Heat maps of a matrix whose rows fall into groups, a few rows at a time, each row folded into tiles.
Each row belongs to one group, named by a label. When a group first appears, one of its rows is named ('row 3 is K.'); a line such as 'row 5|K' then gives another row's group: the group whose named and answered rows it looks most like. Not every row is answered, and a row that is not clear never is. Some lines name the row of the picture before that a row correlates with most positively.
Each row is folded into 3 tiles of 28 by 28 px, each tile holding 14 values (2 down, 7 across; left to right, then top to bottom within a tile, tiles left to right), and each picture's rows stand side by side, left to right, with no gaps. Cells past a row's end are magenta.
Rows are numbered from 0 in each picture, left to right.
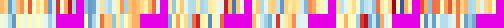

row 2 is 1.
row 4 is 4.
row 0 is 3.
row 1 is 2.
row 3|3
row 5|3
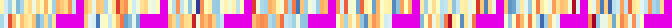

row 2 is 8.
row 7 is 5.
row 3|4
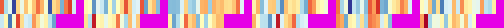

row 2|2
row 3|3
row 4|8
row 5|5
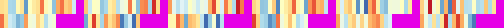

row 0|3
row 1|1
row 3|3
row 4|8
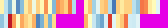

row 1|3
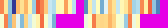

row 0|3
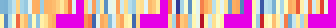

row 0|2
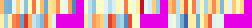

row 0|4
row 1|4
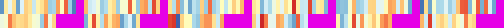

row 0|1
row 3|4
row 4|2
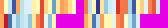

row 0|3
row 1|8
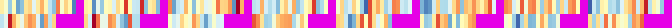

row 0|1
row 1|4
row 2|4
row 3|5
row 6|3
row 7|2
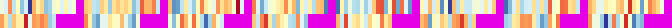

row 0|8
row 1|3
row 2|4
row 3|4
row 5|8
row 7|3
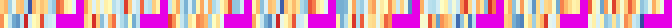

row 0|3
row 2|5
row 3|3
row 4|2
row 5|4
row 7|3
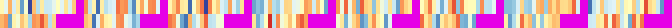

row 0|8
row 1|8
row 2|5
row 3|2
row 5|5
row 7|1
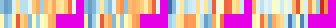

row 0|2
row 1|2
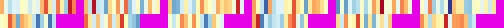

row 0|4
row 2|4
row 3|3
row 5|8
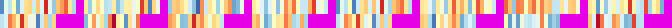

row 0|1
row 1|1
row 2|5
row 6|3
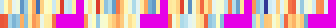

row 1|5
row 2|5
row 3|8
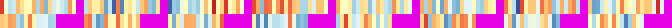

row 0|4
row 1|5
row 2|2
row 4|1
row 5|8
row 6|3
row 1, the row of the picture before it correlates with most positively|0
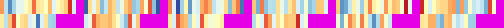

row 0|4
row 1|1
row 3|8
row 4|4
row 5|4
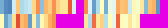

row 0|2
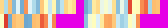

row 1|1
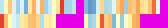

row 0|5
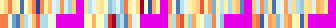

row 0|5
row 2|4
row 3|8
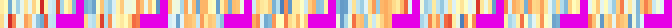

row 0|4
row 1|2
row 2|8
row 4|2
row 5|1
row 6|8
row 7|5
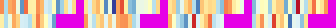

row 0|8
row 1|8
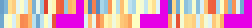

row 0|1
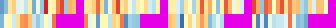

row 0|1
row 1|5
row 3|3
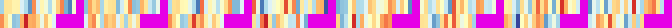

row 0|5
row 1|1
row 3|4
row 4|2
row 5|5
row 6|5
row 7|1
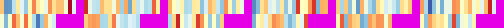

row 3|1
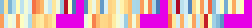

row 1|1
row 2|8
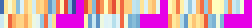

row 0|1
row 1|3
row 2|5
